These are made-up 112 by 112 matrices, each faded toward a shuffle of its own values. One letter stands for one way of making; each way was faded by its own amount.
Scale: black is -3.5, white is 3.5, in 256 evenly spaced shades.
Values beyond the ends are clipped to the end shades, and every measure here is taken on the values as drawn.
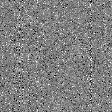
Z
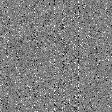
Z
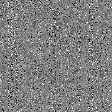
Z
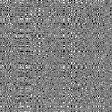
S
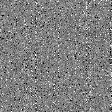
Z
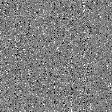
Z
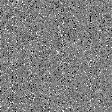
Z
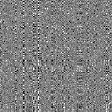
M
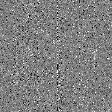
Z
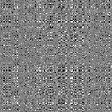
S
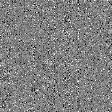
Z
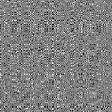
S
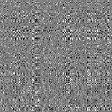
S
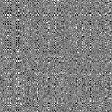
M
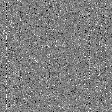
Z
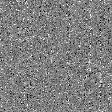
Z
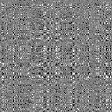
S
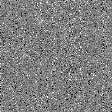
Z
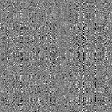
M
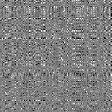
S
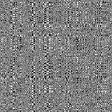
M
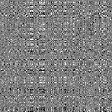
S
